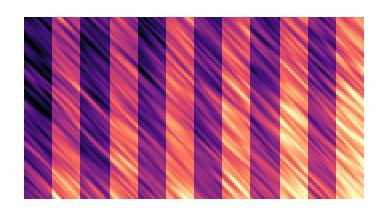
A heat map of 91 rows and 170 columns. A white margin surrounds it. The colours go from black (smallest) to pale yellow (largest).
The bottom right is the ninth with the highest average. Overall the values sit about 50% of the way up the scale. Upright stripes repeat 6 times across the table. Values rise toward the bottom right.
